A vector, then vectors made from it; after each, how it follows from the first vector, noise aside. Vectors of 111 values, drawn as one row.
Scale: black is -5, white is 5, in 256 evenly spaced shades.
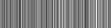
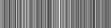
wrapped around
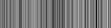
sign-scrambled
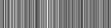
wrapped around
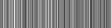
reversed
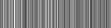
reversed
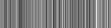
sign-scrambled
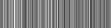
reversed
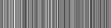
reversed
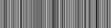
sign-scrambled
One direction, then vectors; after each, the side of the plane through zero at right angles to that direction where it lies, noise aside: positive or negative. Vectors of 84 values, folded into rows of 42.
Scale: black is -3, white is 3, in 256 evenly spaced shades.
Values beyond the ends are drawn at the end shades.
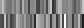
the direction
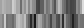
positive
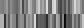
negative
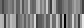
negative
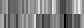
negative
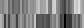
negative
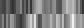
negative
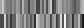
positive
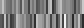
positive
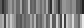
negative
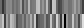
negative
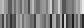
positive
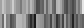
positive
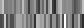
positive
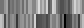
negative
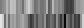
negative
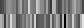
negative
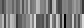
negative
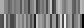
positive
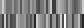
positive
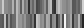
positive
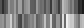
negative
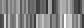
positive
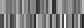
positive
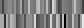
negative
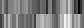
positive
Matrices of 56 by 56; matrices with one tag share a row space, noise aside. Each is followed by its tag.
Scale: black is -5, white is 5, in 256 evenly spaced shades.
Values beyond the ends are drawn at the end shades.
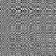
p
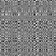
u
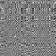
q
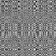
u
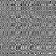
p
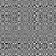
u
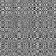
u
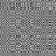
p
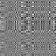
q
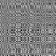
p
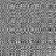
p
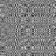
q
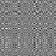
u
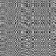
q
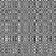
u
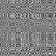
p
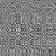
p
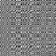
p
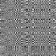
q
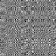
q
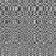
u
